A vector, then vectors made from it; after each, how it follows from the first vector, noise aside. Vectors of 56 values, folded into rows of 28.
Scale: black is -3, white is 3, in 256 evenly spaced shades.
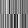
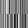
copied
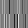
partly zeroed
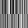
reversed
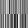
copied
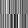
copied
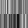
sign-scrambled
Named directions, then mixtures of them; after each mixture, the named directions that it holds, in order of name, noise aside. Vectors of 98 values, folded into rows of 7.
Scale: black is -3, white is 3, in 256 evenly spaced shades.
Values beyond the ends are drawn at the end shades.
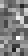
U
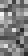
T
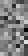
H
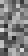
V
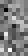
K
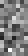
K, V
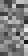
H, U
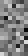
H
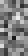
U, V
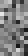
H, T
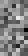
H, U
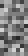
U, V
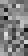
H, K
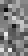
K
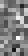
U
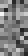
H, T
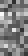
T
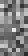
T, U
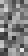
V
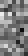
T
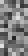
U, V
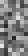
U, V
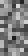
H, V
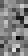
U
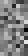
H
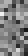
H, T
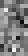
K, U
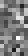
U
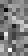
K
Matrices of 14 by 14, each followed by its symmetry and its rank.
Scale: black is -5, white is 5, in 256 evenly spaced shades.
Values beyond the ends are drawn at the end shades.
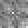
symmetric, rank three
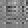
neither, rank two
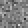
antisymmetric, full rank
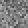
antisymmetric, full rank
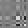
symmetric, rank one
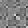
symmetric, rank three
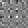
symmetric, rank two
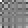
symmetric, rank two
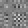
symmetric, rank two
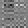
neither, rank two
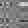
neither, rank two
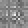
symmetric, rank three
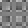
symmetric, rank one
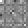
symmetric, rank three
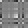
symmetric, rank one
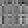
neither, rank two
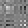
symmetric, rank two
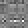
neither, rank two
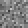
antisymmetric, full rank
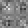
symmetric, rank three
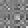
symmetric, rank three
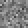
antisymmetric, full rank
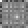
symmetric, rank two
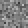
antisymmetric, full rank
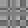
symmetric, rank one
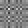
symmetric, rank one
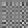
symmetric, rank one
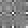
symmetric, rank two
